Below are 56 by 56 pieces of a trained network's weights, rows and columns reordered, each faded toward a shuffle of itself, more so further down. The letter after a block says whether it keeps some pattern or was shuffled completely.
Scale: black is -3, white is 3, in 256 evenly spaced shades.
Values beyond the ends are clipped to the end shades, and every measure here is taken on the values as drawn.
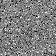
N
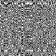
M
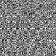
M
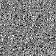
M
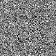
M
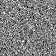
N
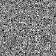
M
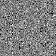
M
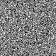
N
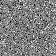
N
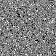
N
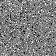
N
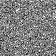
N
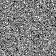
N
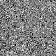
M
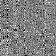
M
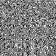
M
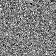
N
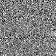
M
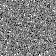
N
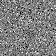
N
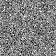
N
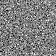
N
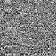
M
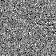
N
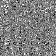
M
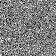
N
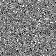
N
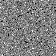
N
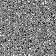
N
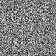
M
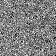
N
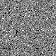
M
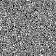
M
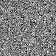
N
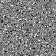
N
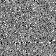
M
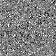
M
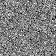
N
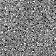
M
